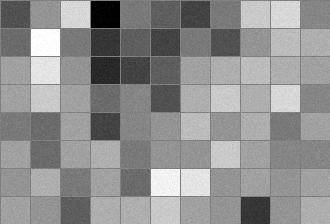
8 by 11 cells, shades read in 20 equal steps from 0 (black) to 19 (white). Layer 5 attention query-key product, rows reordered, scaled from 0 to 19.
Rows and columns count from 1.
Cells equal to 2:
0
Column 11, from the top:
10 13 12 10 12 10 12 13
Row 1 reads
6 11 16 0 9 7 5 9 15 16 10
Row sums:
104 105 119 130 114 123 134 122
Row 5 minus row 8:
-3 -3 5 -8 -3 -4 2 0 9 -2 -1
